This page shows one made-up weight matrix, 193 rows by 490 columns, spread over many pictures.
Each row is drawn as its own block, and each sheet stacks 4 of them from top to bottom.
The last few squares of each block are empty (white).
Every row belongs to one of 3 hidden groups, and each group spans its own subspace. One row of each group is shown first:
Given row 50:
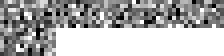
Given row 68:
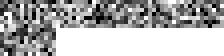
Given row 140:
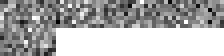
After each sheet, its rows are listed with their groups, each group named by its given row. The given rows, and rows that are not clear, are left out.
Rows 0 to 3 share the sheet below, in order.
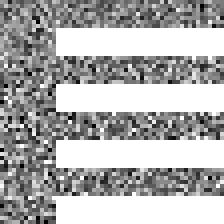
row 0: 140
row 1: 50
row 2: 50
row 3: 140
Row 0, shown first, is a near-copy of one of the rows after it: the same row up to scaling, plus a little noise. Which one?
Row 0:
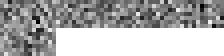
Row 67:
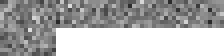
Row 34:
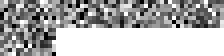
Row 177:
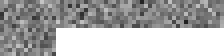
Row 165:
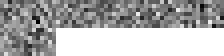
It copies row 165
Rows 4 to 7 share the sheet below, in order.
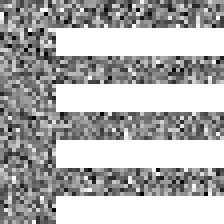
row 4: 140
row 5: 50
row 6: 68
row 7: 50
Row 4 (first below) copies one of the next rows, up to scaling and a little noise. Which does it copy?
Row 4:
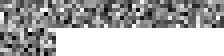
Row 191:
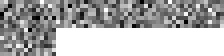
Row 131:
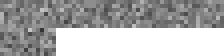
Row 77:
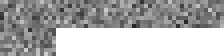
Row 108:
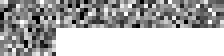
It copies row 131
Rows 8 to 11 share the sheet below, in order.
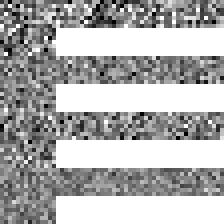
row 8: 68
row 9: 50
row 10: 140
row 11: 68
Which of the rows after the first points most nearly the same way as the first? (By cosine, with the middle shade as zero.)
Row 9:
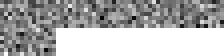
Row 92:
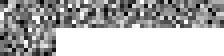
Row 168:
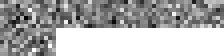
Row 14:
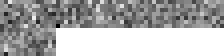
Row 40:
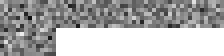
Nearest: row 92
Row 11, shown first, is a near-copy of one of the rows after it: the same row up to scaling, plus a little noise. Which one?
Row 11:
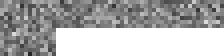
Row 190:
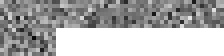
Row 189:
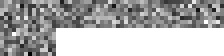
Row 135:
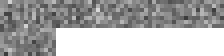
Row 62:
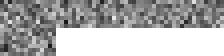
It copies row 189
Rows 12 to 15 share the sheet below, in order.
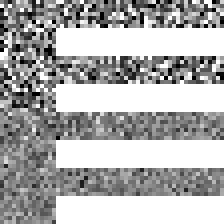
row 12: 50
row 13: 68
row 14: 68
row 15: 140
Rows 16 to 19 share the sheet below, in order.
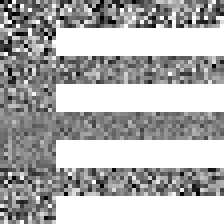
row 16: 68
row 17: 68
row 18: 50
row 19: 50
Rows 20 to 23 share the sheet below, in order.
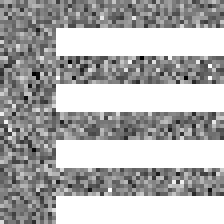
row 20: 50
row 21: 140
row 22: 68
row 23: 50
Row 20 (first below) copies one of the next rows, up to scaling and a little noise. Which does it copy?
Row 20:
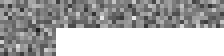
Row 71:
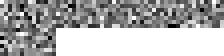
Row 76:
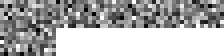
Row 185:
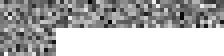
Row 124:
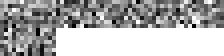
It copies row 76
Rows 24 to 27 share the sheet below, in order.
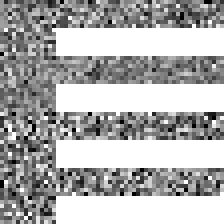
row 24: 50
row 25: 68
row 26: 68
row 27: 140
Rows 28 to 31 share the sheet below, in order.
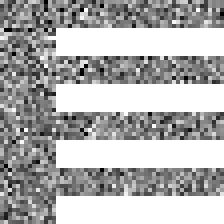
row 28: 140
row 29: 140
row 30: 68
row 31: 68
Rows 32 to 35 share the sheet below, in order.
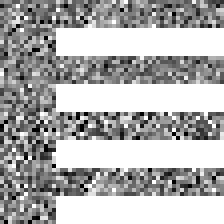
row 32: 68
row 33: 140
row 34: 140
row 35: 68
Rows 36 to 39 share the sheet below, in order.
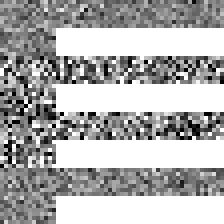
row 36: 140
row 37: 140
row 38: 50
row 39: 50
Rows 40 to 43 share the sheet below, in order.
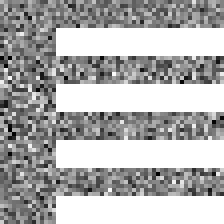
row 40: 50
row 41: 68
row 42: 68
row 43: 50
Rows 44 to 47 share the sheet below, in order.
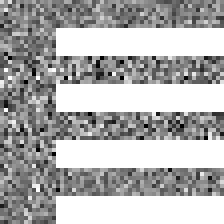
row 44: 68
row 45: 68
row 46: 50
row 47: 140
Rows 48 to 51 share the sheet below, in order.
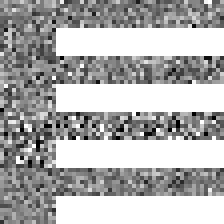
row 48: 50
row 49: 50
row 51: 50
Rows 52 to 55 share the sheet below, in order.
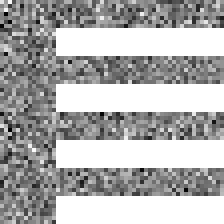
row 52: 68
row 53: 140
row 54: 68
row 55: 140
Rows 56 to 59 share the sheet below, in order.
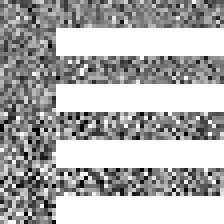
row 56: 68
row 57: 140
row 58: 140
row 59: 140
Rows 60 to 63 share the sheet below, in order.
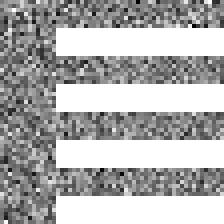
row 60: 50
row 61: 140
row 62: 68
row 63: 68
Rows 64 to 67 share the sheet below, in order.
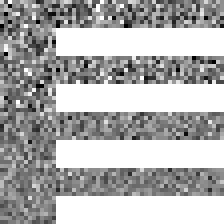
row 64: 68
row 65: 50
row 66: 140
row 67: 140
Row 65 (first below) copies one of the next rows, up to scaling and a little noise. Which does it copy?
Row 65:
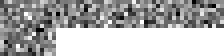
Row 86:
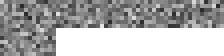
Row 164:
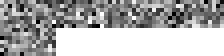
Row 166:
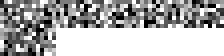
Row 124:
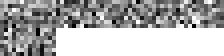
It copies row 166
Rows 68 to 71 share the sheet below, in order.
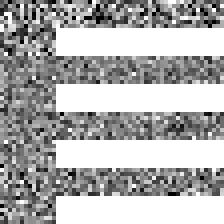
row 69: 50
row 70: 50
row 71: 50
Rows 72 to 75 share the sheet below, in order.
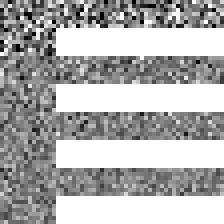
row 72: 50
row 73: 140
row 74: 140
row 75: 68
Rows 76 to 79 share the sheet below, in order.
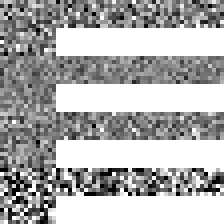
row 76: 50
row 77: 140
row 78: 50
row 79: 68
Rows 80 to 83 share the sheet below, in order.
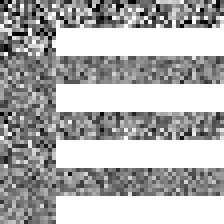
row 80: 68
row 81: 68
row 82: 68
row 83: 140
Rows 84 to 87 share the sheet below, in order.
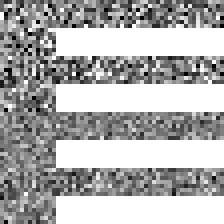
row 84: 140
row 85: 68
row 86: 50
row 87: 68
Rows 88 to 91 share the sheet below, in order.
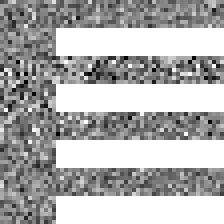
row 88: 68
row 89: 68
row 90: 140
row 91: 140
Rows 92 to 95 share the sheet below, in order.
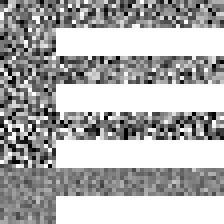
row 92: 140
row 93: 68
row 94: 68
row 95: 50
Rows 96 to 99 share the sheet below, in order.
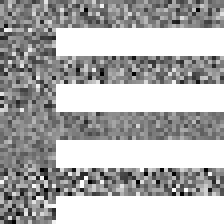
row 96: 140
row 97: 50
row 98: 140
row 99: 140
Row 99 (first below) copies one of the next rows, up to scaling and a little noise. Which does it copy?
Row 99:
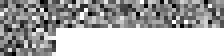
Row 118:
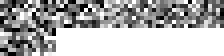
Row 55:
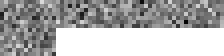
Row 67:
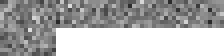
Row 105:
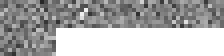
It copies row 105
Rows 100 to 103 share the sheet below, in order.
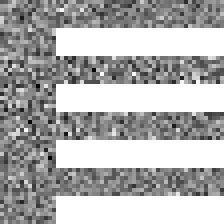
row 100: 140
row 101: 50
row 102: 68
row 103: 50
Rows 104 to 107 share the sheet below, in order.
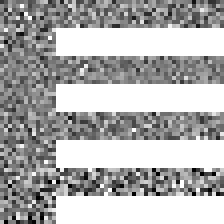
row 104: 50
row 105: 140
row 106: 50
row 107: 50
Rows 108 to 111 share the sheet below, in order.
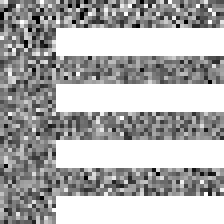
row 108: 140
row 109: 68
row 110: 68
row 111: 50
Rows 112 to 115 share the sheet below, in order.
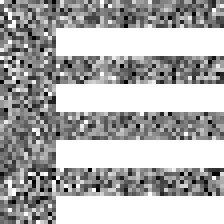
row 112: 68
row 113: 68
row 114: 140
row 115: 68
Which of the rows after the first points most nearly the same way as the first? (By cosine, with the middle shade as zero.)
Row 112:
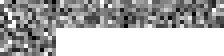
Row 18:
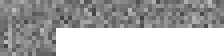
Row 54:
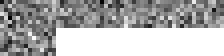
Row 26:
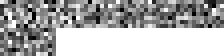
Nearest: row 26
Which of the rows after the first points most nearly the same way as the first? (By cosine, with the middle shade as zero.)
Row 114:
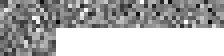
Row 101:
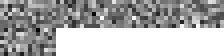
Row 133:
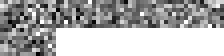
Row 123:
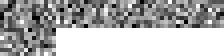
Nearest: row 133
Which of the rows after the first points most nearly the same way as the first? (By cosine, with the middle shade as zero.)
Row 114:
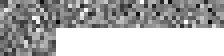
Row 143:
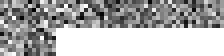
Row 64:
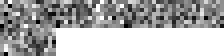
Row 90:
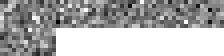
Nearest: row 90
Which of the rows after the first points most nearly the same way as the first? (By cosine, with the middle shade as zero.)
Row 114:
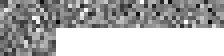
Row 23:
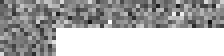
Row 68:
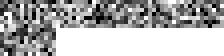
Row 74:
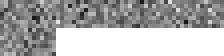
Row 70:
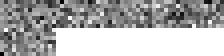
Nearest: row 70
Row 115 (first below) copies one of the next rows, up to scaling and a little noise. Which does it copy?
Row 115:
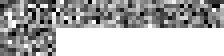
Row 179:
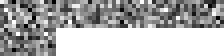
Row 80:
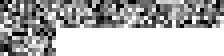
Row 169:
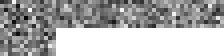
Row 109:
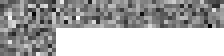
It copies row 109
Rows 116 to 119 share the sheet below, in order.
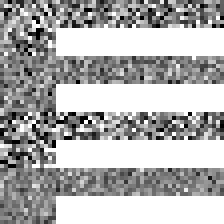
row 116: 140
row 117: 50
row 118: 140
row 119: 140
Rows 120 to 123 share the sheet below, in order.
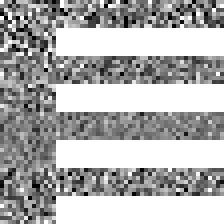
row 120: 68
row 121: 140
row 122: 140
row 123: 140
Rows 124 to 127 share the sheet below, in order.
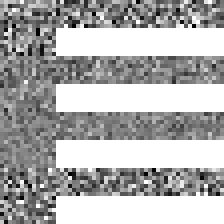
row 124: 50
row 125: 68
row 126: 50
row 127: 50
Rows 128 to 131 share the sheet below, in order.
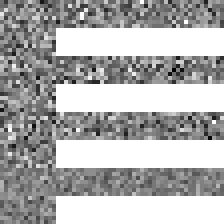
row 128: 140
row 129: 50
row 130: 68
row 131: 140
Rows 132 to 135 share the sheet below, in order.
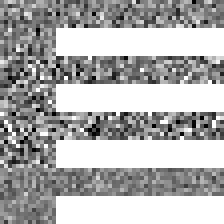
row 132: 50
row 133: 68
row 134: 68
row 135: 68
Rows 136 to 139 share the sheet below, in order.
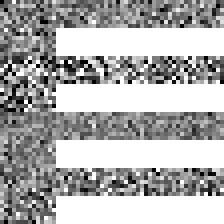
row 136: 68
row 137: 140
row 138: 50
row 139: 50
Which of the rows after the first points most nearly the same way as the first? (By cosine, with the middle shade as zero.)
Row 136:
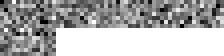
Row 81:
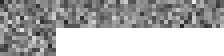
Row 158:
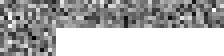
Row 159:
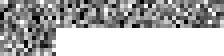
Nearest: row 81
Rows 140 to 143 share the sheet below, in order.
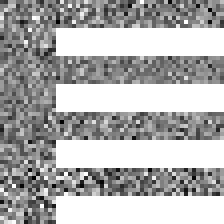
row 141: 140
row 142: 140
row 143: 140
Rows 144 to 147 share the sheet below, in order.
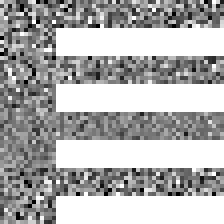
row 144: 50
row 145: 68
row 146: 140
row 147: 50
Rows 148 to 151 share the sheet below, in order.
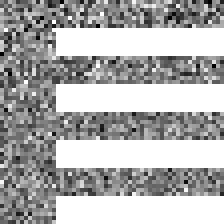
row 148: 50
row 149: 68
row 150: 50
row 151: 140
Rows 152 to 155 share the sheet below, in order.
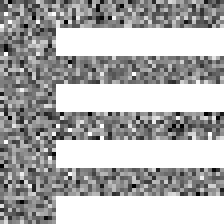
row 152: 68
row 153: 50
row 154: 50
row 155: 50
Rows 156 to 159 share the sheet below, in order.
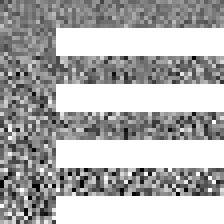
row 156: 68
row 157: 68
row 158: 68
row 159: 140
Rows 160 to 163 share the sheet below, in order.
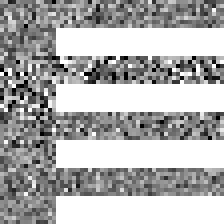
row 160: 68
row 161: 68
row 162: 68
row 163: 68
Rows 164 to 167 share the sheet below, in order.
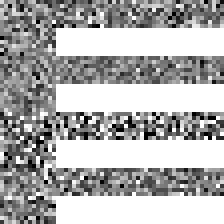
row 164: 50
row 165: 140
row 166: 50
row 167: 140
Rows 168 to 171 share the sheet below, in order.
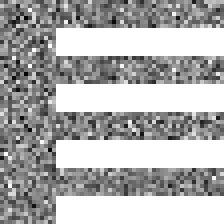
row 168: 68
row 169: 68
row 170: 50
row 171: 68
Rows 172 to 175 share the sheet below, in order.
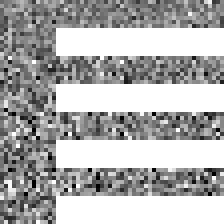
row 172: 50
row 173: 68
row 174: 68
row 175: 68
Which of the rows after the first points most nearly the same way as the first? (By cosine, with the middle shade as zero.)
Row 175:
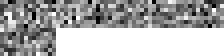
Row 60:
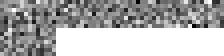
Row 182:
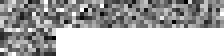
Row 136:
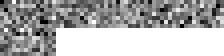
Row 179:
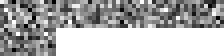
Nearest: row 179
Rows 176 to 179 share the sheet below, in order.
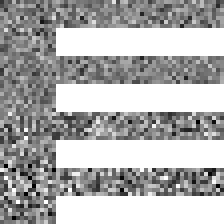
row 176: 68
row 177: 140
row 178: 68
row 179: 68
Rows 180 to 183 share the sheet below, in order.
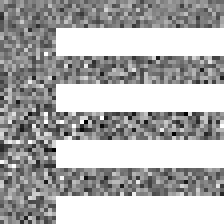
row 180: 140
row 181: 50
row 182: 140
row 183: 140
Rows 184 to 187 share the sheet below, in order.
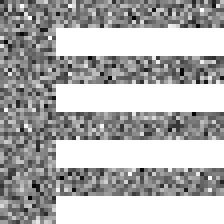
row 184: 50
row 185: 50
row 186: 50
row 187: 140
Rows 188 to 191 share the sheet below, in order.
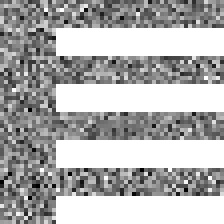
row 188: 140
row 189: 68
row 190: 68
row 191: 140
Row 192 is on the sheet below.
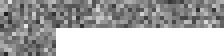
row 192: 68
